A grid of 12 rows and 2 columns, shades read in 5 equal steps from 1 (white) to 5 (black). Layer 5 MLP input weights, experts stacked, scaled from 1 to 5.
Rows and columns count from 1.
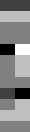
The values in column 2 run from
1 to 5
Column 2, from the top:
4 2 3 3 1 2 2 3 5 2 2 3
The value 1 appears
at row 5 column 2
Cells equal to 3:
11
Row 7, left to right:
3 2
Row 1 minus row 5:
-1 3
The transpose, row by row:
4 2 3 3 5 3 3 3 4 3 2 3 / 4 2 3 3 1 2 2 3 5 2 2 3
